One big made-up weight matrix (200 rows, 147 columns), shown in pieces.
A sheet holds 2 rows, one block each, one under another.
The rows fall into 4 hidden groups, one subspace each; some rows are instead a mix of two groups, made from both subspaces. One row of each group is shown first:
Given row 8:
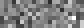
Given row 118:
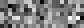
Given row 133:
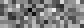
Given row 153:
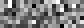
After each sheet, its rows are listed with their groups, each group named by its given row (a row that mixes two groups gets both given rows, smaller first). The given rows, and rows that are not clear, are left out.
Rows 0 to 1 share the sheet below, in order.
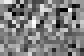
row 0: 133
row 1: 8
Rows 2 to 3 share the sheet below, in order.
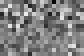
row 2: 118
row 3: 8
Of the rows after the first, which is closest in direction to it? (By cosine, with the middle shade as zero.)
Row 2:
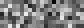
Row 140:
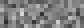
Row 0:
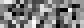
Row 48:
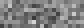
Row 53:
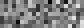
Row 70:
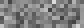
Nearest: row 48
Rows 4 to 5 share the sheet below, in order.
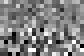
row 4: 133
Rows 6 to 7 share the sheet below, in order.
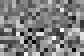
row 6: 8
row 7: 133
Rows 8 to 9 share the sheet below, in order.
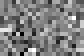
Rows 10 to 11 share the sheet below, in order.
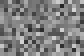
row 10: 118
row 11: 133
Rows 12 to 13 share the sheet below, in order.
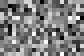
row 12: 118
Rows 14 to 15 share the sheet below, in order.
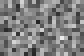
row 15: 133
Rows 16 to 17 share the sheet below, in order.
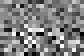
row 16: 133
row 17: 133
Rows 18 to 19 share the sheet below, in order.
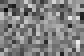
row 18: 118
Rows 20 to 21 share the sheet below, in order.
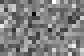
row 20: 118
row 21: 8
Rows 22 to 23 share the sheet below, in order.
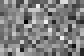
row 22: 8
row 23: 8
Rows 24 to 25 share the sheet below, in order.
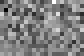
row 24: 118
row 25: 118
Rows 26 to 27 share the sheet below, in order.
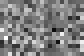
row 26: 118
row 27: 118
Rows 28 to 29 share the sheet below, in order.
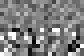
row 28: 118
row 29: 118
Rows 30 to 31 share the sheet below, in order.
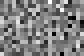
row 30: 8
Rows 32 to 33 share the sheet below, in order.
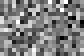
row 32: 8
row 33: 133
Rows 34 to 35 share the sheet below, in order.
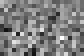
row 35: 133
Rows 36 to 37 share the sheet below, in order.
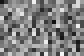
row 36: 8 and 133
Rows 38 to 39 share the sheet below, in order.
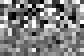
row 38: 133
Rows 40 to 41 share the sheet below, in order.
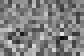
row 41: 133
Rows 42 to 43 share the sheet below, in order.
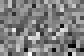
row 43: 8
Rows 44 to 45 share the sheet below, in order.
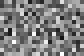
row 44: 133
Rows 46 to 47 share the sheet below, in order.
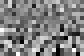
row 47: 133
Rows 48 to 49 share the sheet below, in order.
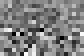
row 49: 133
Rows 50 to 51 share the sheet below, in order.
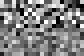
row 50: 133
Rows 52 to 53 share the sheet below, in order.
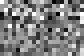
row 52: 118
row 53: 8
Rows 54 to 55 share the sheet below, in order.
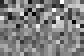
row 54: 133
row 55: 118 and 133
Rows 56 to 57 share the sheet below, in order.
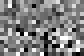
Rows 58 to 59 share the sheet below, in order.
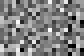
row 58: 8
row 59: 8
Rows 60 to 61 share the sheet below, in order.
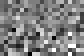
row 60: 118
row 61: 8
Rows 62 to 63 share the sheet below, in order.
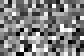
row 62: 153
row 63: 8
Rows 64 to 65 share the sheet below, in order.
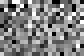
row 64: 118
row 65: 153
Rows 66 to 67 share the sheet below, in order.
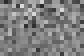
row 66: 133
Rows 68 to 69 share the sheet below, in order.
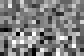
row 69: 133
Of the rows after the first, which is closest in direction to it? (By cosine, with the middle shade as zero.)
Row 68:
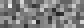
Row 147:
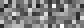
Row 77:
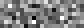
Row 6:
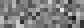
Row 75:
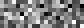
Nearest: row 77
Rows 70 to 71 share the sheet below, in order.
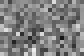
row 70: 118
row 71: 133
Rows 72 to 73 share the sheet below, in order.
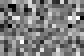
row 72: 118
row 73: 133
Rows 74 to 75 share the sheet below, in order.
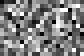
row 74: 133
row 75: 8 and 133
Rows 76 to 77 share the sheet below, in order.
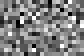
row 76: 8
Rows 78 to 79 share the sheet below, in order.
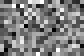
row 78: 133
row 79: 118 and 133
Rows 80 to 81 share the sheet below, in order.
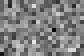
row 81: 118
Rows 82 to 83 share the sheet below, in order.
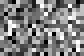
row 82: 8
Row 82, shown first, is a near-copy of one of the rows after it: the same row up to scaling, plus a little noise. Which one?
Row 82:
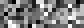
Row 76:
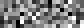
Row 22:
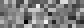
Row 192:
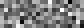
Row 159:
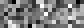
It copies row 159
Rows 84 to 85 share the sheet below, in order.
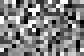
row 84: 8
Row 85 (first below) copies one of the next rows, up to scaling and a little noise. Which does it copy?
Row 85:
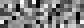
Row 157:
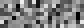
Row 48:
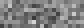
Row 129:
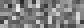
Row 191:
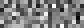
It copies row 157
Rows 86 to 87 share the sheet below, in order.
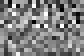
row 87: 8 and 133
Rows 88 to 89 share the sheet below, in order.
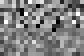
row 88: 133
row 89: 118
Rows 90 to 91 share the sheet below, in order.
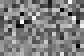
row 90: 8
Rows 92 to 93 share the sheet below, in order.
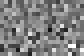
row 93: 8
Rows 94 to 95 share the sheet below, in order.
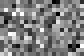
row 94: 118 and 133
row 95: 118
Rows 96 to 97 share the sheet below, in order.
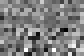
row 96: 118
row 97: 8
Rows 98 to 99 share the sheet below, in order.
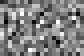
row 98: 133
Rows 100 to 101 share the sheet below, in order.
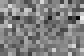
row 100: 118
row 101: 8
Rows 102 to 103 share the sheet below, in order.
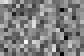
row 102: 133
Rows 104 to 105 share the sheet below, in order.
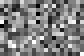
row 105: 133
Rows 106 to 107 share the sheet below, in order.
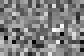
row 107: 118
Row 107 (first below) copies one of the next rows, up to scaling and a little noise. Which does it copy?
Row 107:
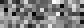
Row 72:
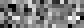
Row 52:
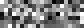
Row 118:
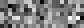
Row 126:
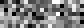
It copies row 126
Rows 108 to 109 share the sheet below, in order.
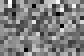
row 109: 8
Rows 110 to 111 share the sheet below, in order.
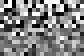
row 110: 153
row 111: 133
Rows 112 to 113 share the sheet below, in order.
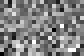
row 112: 153
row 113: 118
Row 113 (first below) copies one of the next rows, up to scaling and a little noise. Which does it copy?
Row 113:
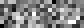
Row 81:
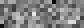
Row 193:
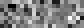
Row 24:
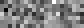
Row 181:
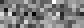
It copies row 81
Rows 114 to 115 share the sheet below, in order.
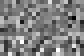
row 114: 8
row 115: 133
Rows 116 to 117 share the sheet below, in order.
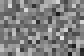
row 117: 8
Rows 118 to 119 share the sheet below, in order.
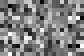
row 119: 118
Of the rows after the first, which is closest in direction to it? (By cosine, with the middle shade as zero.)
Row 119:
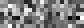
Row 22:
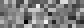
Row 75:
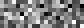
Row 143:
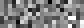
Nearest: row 75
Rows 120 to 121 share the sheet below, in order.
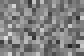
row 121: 118
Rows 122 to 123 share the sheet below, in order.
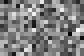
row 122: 133
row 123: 8
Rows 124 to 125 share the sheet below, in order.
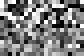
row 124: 133
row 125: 118
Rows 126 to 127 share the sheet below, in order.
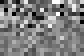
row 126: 118
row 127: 133
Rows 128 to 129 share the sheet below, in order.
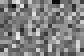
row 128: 118
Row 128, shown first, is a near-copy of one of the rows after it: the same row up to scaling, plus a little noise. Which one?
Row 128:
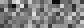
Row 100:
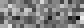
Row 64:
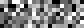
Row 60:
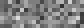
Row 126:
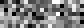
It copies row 64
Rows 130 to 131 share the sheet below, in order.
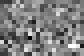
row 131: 8 and 118
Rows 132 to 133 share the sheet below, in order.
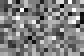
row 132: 118
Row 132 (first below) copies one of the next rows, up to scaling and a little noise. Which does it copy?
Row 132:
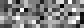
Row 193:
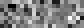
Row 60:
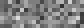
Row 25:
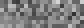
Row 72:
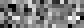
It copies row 60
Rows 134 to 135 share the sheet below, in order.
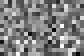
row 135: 118
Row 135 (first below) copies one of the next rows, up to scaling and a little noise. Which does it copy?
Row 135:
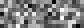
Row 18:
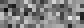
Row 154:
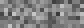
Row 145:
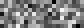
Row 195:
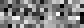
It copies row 145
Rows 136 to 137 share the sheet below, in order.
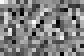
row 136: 133
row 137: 153
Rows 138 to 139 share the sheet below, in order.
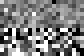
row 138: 118
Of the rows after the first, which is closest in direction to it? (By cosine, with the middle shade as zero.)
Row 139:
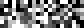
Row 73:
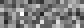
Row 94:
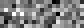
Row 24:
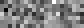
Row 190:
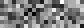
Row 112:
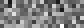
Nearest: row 112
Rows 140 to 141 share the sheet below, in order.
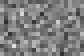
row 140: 133
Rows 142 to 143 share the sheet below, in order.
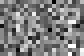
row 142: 118
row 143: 8
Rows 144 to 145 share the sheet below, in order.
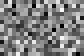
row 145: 118
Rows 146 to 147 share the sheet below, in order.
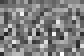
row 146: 133
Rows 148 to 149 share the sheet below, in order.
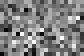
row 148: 118
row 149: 133
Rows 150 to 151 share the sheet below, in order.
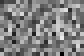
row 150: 133
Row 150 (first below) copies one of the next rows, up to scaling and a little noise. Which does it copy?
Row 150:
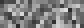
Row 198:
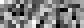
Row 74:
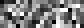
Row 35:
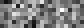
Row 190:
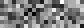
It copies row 74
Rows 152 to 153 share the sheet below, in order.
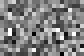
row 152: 133
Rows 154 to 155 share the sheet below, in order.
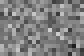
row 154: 118
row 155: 8
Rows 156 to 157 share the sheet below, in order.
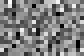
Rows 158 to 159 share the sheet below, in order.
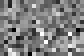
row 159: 8
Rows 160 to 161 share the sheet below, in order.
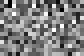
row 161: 118
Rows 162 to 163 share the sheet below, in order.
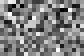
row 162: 133
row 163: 133
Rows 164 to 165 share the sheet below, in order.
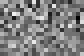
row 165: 133
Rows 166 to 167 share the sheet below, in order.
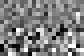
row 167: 8
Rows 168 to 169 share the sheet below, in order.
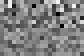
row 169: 118 and 133
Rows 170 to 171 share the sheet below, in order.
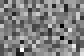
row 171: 8
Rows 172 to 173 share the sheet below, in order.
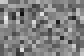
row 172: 133
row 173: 8
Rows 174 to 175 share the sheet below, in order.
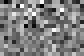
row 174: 133
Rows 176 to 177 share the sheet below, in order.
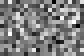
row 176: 118
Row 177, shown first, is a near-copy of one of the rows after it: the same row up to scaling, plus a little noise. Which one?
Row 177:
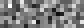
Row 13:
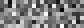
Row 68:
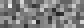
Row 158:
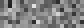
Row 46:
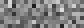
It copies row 68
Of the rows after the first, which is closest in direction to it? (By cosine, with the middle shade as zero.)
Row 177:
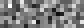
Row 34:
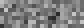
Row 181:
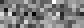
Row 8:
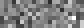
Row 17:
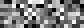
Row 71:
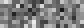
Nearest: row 34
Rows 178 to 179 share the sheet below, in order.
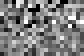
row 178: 8
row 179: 133
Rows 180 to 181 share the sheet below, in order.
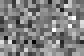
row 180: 8
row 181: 118
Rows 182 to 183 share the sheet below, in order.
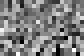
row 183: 133
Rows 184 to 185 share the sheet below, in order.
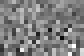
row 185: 8
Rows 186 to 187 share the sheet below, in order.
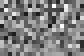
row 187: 118
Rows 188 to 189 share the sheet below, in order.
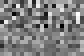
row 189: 118
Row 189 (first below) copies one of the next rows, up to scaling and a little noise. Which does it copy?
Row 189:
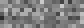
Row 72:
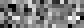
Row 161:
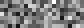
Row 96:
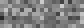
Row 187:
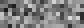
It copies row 96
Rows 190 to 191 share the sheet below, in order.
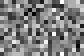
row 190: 133
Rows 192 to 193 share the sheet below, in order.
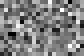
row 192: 8
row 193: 118
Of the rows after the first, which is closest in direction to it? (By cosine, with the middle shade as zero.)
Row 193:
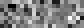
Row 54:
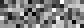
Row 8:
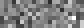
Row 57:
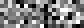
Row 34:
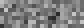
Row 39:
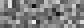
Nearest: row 34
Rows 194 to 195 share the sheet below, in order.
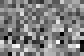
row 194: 133
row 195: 118
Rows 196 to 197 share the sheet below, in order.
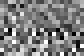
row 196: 8 and 133
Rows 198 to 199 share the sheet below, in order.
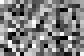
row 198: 133
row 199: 133
